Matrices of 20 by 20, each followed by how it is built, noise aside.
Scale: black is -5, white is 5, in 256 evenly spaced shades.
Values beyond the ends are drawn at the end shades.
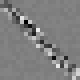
banded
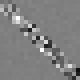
banded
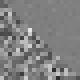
lower triangular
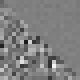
lower triangular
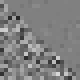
lower triangular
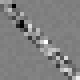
banded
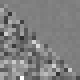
lower triangular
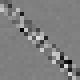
banded
